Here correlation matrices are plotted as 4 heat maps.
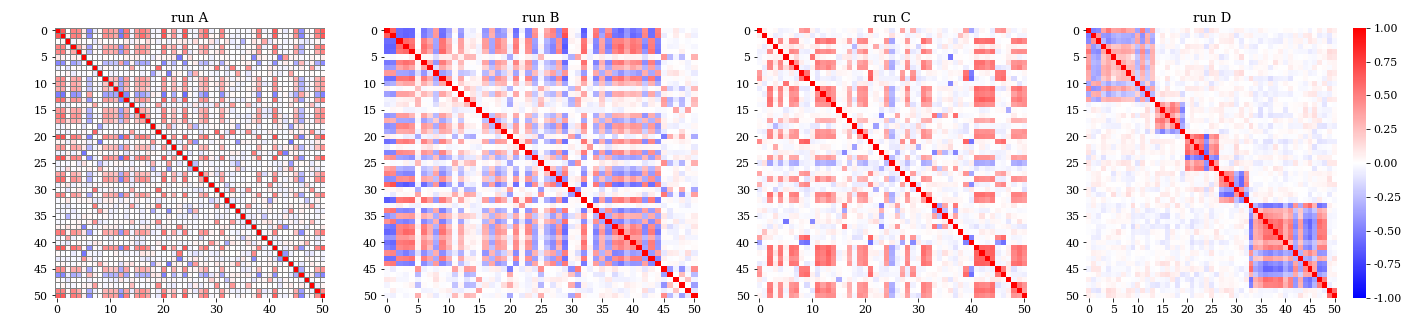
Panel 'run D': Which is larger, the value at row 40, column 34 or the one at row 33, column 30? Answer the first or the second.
the first
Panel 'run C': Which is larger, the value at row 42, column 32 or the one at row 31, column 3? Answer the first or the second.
the first
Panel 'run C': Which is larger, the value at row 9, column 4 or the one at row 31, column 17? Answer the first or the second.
the second
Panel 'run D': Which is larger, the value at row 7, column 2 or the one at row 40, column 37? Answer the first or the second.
the second
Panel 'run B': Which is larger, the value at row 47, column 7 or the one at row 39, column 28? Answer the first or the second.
the second
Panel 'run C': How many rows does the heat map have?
51
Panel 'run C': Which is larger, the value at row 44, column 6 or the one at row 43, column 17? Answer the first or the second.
the first
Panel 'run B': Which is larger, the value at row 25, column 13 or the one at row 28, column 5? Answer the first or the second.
the first
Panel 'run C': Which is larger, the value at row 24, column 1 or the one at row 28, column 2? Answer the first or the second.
the second
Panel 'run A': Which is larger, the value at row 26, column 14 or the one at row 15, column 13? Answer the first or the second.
the second
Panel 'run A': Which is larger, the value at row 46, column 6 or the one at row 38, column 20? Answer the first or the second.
the second
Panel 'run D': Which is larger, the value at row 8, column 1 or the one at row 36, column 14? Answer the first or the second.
the second
